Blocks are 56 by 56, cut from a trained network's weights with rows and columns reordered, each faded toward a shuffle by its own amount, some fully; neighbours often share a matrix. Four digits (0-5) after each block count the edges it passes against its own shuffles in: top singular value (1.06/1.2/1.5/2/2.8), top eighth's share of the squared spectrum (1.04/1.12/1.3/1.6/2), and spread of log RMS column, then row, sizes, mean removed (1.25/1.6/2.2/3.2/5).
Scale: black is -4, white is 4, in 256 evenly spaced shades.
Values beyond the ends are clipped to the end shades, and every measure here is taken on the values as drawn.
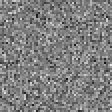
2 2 0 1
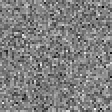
0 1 0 0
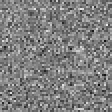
3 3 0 2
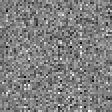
3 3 2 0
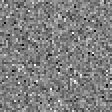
2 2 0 0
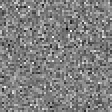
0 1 0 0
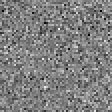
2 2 0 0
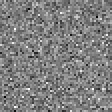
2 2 1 1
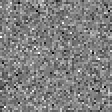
0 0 0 0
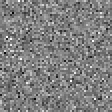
0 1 0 0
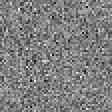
2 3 2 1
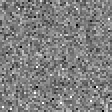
0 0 0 0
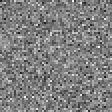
1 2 0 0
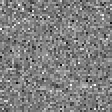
0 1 0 0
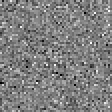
1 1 0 1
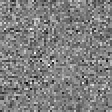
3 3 2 2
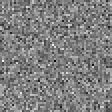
2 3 0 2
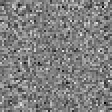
3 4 1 2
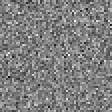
2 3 0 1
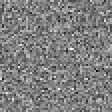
2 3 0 2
